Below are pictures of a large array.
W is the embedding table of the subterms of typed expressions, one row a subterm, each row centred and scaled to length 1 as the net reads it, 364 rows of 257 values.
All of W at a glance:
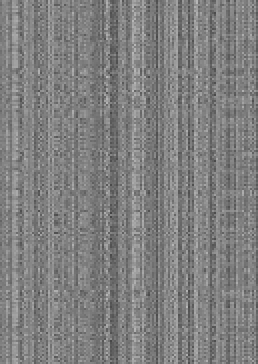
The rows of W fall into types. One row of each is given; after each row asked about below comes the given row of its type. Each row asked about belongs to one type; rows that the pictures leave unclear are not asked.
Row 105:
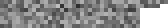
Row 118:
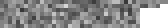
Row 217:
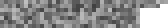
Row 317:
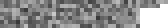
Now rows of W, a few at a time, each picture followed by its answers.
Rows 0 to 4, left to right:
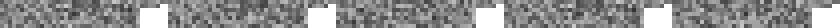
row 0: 118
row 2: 317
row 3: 118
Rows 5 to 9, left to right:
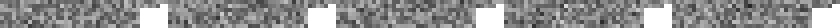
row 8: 317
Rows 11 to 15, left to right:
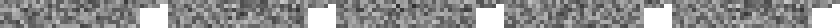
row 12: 118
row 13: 105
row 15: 118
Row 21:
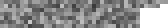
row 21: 217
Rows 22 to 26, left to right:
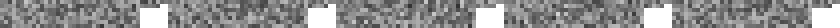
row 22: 105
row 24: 217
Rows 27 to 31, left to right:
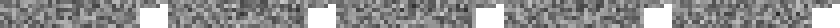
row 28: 118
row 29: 217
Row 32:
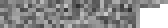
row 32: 217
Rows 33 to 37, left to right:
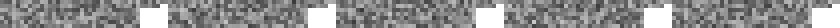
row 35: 317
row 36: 217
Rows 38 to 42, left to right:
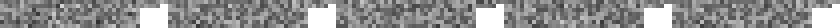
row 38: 317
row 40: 105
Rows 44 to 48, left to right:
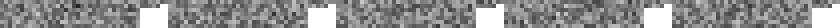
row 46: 105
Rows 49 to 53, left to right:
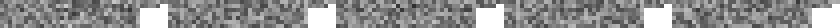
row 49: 118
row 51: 105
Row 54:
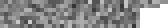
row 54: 217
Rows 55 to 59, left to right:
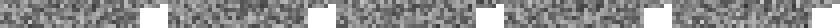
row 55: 217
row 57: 105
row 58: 217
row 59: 217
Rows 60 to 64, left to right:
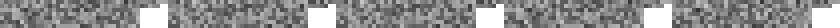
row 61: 105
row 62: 105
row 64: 317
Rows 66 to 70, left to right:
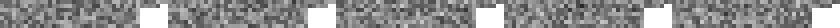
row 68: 105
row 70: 105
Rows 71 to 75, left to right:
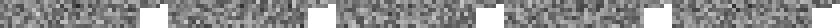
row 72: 217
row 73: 105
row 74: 217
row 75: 105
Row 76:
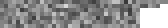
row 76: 118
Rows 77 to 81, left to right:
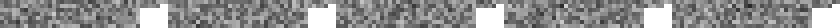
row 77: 317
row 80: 217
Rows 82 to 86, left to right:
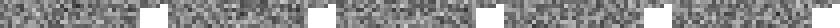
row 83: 118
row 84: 105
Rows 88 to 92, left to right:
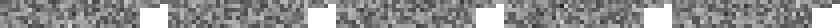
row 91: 217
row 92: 105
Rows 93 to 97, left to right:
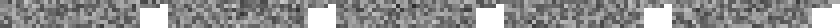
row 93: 105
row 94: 118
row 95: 105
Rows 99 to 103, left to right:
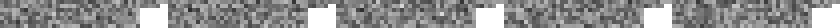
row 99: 317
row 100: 118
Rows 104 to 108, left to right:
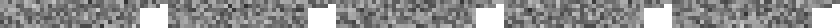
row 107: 317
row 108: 105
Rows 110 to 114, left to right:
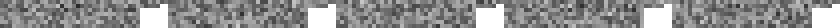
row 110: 105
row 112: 105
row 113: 217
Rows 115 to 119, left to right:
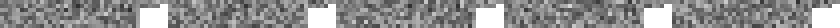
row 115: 217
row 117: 217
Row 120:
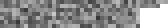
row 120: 317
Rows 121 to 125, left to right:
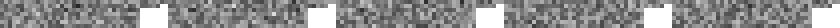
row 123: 317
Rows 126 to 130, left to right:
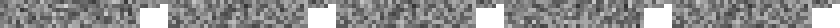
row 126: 118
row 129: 217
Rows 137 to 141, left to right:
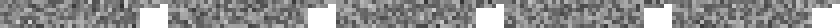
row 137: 217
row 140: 105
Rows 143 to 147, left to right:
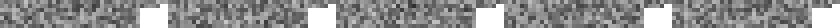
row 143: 217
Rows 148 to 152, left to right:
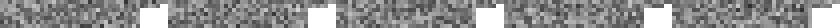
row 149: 317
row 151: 105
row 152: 217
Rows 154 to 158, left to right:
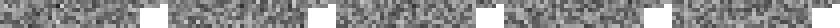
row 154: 217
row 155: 217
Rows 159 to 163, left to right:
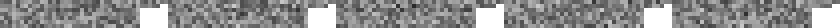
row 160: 118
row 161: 105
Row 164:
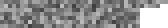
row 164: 217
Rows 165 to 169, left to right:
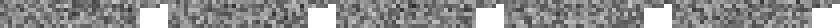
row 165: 118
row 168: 105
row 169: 118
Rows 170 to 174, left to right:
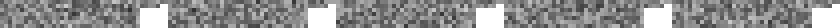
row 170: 118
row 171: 317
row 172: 317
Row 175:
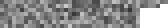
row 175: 118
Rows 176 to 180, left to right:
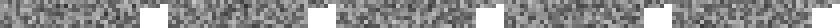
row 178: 217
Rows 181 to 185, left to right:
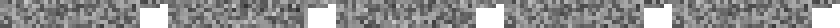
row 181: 105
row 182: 217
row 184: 105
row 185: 105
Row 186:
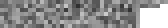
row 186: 217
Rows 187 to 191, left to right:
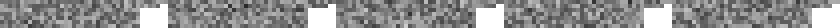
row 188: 105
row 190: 317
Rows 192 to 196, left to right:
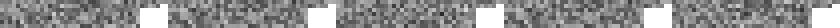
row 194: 317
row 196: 118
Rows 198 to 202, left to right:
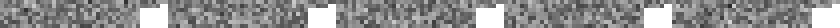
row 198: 317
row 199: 105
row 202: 217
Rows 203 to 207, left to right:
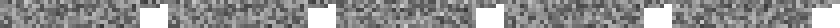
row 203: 105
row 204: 105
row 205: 105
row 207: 217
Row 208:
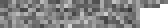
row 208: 105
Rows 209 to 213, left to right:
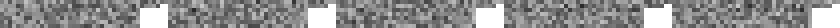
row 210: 317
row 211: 317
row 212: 105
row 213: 217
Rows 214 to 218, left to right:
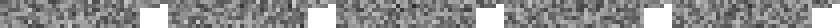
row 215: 217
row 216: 105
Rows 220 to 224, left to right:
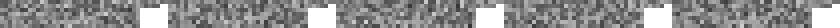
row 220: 105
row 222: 217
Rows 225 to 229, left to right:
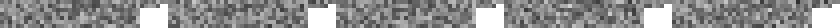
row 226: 105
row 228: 118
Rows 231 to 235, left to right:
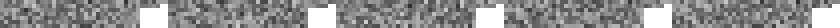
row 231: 317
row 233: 217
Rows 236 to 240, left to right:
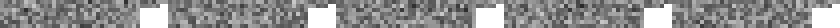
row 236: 317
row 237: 105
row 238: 217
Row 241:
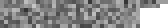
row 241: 317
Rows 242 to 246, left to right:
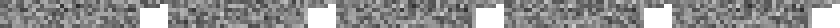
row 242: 105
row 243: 317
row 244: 217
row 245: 105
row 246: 217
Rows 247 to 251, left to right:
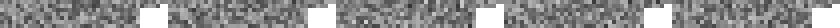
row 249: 217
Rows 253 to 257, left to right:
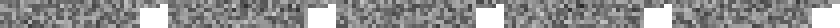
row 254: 217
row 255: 105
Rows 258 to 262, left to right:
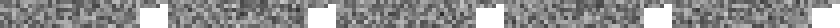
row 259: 118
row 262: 317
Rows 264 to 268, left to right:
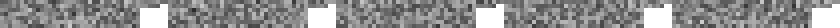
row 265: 317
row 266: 105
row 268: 217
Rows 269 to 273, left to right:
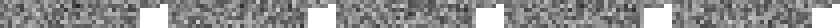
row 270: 217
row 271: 118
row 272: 217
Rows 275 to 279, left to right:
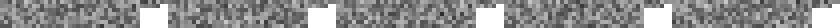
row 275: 105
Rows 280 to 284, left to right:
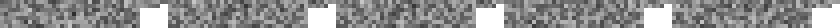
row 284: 217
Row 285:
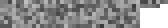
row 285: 105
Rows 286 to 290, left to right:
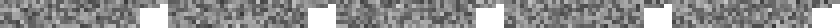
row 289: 105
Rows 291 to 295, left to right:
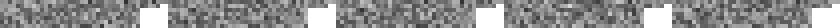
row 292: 317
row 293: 317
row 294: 118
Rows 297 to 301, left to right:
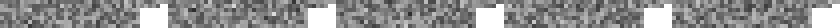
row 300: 217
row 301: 217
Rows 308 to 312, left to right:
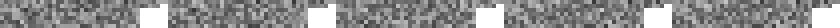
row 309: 317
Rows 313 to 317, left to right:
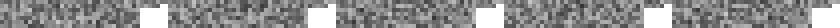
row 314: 217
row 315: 317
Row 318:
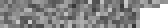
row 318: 217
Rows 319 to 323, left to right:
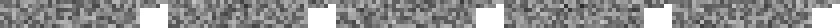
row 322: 105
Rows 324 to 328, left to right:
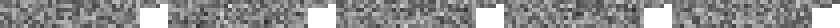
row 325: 317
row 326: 105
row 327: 118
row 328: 105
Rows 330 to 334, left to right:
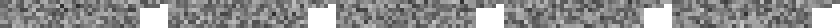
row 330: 105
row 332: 118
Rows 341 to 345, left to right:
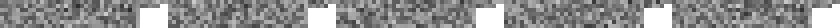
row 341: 217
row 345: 118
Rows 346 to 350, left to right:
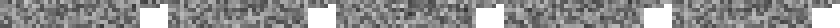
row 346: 105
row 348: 118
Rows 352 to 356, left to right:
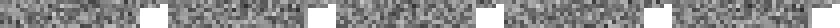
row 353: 217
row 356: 217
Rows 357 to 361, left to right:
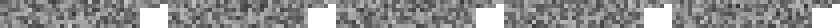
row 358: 217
